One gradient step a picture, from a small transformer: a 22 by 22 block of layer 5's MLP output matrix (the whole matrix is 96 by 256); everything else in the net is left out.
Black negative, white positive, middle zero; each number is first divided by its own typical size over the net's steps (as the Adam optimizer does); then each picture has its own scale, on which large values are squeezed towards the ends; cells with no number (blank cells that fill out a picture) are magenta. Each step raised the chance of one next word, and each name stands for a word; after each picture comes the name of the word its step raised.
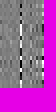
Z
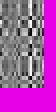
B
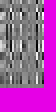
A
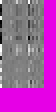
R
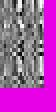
B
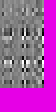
Z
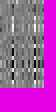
Z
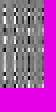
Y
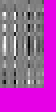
A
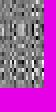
Z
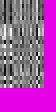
B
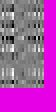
R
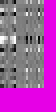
R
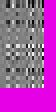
B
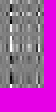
A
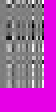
R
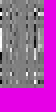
A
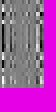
A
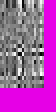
B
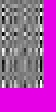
Y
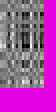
A
